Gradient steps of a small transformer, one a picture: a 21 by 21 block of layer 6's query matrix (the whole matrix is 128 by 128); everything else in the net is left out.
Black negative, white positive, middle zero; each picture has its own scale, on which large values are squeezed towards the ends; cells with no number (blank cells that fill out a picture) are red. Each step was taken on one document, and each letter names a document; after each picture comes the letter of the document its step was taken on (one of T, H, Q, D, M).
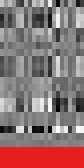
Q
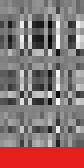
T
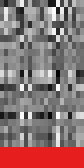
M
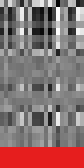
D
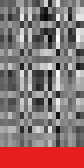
T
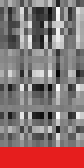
T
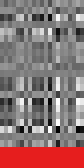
Q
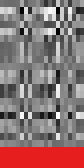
M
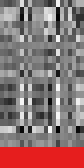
M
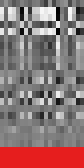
M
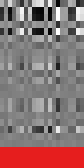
D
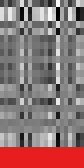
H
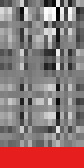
H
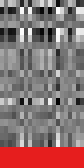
M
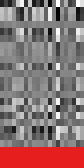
Q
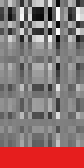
D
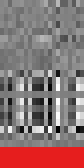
Q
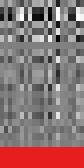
D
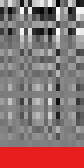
T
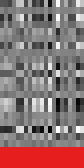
Q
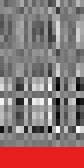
Q
